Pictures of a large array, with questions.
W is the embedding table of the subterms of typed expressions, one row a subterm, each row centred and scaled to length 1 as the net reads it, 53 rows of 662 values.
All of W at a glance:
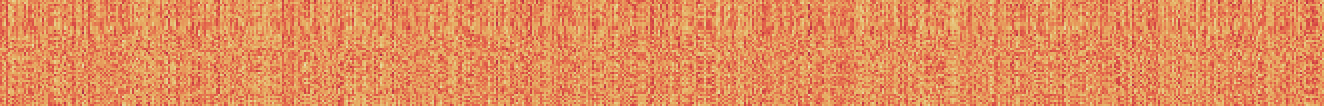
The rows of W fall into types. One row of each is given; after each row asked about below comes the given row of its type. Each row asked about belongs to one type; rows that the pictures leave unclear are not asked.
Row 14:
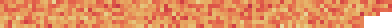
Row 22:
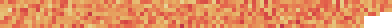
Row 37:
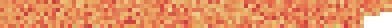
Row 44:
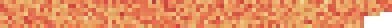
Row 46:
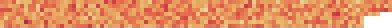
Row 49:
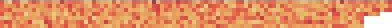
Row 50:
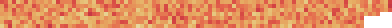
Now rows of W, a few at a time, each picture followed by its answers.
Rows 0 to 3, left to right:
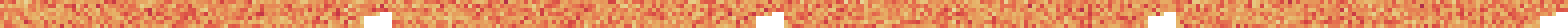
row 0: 46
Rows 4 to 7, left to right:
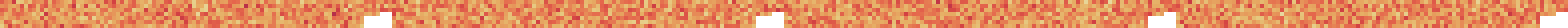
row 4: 46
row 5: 46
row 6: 44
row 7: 44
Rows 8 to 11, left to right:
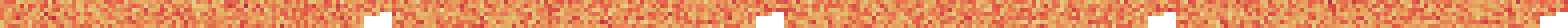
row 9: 49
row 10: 46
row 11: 49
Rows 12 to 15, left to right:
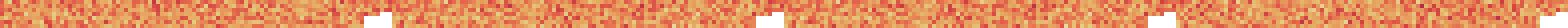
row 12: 49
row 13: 14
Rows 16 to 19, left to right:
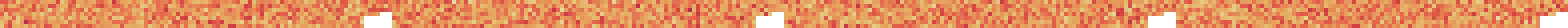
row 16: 14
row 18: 50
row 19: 44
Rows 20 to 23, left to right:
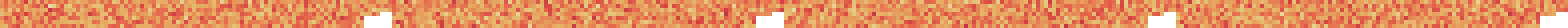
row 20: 50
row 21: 49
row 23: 44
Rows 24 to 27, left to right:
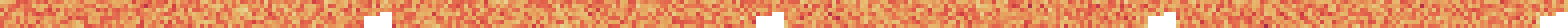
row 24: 37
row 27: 46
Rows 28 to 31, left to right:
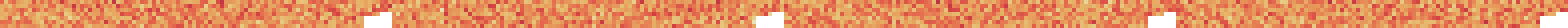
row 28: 22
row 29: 22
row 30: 44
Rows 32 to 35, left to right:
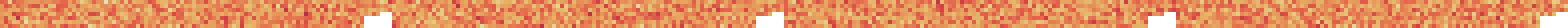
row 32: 50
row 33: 22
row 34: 49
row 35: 46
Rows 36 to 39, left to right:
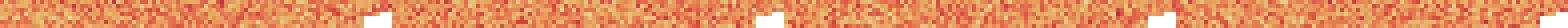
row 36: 22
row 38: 50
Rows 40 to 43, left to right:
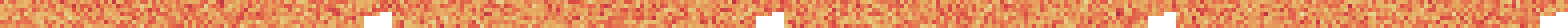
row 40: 22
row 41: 14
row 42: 50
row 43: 37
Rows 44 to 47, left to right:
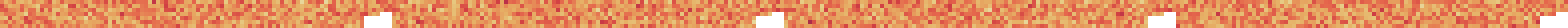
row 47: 49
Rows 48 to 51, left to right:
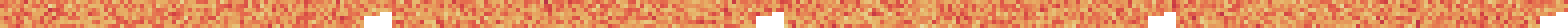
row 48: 50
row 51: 49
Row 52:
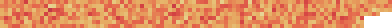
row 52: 50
